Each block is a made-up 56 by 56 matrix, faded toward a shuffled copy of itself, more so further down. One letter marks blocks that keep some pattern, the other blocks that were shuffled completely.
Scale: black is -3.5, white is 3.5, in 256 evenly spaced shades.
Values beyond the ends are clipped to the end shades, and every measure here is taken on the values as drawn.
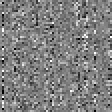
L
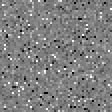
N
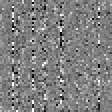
L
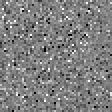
N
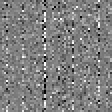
L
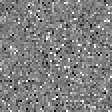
N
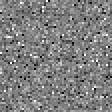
N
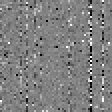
L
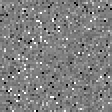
N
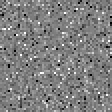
N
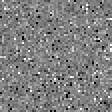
N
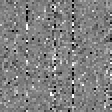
L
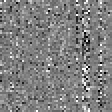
L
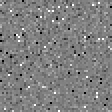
N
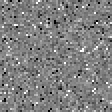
N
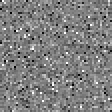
N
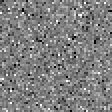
N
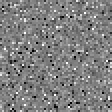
N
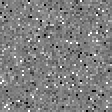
N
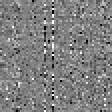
L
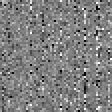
L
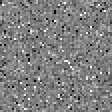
N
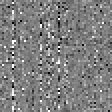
L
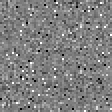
N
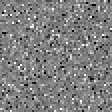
N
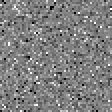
N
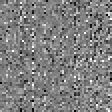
L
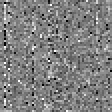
L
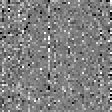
L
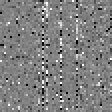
L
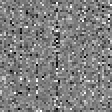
L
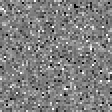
N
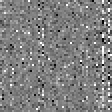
L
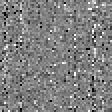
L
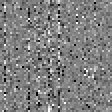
L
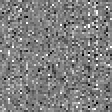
L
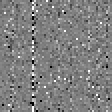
L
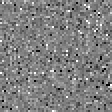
N
